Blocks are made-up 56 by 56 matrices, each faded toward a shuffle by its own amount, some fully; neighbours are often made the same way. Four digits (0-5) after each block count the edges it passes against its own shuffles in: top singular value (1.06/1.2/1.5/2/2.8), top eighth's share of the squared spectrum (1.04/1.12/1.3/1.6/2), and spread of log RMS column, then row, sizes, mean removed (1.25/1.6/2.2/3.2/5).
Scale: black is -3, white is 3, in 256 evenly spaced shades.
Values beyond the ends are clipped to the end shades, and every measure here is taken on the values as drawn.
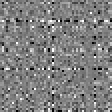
4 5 3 3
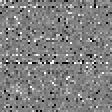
3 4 2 2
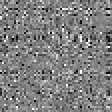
4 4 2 2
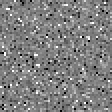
0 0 0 0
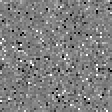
1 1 0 0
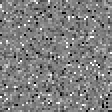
2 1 0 0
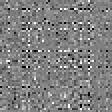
4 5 3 3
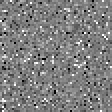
3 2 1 1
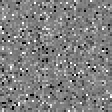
2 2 1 1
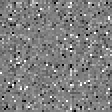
2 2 0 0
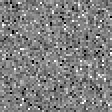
0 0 0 0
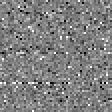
2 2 0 2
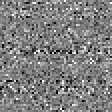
1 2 0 3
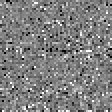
1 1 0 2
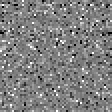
1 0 0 1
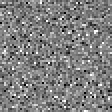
2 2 0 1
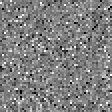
0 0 0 0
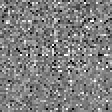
3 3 1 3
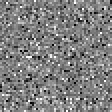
1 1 0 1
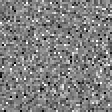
1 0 0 0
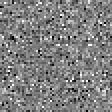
2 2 1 2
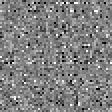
3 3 1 3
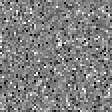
0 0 0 0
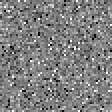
0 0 0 0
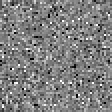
1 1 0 0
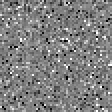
0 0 0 0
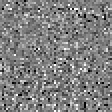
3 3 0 2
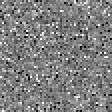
1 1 0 1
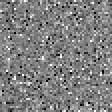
1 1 0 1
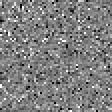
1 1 0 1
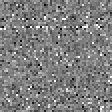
3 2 0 1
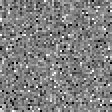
1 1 0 0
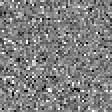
2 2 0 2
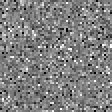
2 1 0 1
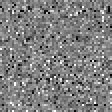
2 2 0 2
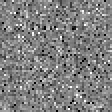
2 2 0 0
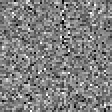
0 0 1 0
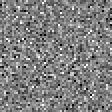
0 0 1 0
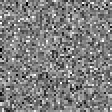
0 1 1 0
